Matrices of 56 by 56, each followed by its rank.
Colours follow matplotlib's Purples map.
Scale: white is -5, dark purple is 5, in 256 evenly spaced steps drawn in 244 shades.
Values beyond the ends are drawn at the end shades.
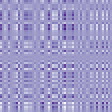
one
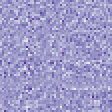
ten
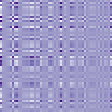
one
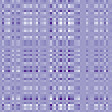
one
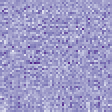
ten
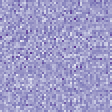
ten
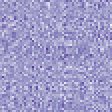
ten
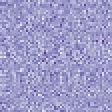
ten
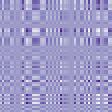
one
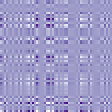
one
